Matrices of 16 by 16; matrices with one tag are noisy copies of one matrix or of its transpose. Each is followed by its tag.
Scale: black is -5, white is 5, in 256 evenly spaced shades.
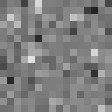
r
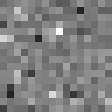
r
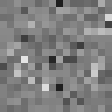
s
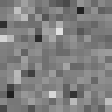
r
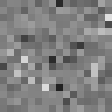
s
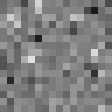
r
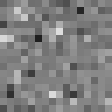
r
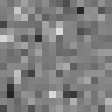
r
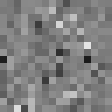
s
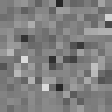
s
